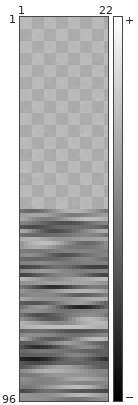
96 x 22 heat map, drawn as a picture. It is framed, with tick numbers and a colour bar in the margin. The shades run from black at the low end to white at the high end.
The table splits into 2 rows of 1 panel. Panel 1,1: high, checkered, faint in contrast. Panel 2,1: middling, streaked across, strong in contrast.
